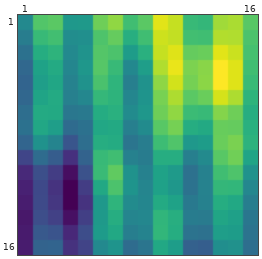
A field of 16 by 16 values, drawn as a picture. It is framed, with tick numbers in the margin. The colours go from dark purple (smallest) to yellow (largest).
Ninth with the lowest average: bottom left. Slope: up to the top right. Ninth with the highest average: top right. Stripes: upright, repeating 4 times.
